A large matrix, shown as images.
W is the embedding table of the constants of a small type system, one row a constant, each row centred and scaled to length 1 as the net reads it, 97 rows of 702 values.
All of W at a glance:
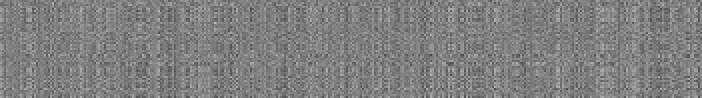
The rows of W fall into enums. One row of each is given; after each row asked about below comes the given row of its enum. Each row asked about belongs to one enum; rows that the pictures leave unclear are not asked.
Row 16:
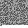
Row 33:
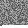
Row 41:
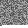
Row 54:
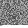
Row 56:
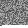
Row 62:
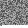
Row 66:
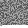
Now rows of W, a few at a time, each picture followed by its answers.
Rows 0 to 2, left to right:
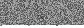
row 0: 16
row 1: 54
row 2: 33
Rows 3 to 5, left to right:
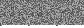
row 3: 41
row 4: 41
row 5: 56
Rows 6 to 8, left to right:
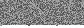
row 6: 66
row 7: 33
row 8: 16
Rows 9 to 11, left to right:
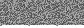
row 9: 16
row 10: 66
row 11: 66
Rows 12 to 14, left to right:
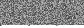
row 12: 41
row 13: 16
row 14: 54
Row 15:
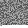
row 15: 66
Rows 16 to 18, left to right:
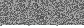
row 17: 54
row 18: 66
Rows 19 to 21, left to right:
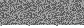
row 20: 66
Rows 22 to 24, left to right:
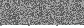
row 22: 54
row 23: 41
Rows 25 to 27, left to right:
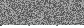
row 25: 33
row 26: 62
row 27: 16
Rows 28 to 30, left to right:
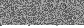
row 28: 41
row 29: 16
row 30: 54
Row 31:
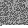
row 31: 16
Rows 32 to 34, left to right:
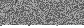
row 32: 56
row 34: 66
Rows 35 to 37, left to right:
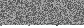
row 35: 62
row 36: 16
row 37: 33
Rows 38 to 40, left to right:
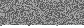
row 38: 56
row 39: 33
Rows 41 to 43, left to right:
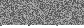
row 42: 33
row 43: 62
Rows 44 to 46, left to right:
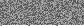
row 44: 66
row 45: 16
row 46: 62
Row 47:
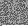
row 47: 16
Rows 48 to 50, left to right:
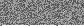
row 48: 16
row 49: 66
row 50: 62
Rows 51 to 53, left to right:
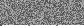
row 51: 33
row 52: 62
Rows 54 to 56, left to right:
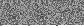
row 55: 54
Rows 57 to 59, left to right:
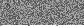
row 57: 54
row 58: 41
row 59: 66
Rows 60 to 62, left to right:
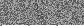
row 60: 16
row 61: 54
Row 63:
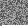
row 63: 62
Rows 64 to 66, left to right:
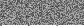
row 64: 62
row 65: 41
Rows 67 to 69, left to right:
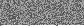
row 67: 54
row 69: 16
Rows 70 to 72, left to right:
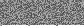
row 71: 66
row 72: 16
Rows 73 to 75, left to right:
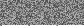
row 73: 62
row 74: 62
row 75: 66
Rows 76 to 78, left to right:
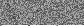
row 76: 54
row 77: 56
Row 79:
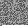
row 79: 16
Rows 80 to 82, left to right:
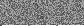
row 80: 33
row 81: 54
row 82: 16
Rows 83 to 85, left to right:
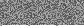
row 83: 66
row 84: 66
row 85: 54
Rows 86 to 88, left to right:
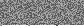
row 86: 66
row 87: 66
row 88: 33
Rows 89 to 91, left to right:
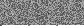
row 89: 33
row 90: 54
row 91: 16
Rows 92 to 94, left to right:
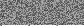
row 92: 62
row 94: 66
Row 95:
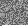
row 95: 56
